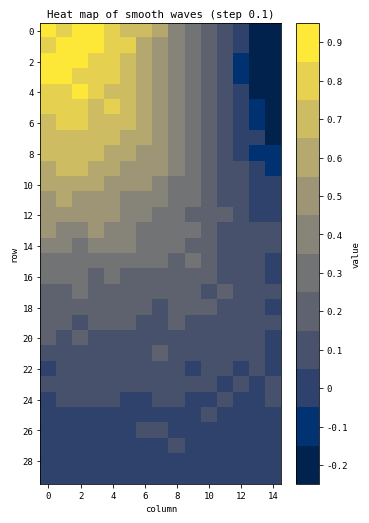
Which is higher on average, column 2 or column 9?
column 2
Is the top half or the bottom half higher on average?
top
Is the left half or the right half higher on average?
left
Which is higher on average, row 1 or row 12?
row 1
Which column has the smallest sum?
14
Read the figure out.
Title: Heat map of smooth waves (step 0.1)
x-axis: column, ticks 0 2 4 6 8 10 12 14
y-axis: row, ticks 0 2 4 6 8 10 12 14 16 18 20 22 24 26 28 (0 at the top)
Colour bar: value, ticks -0.2 -0.1 0 0.1 0.2 0.3 0.4 0.5 0.6 0.7 0.8 0.9
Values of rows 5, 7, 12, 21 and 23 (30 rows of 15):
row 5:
0.8 0.8 0.8 0.7 0.8 0.7 0.6 0.5 0.4 0.3 0.2 0.1 0 -0.1 -0.2
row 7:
0.7 0.7 0.7 0.7 0.7 0.6 0.6 0.5 0.4 0.3 0.2 0.1 0 0 -0.2
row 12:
0.5 0.5 0.5 0.5 0.5 0.4 0.4 0.3 0.3 0.2 0.2 0.2 0.1 0 0
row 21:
0.1 0.1 0.1 0.1 0.1 0.1 0.1 0.2 0.1 0.1 0.1 0.1 0.1 0.1 0
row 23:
0.1 0.1 0.1 0.1 0.1 0.1 0.1 0.1 0.1 0.1 0.1 0 0.1 0 0.1
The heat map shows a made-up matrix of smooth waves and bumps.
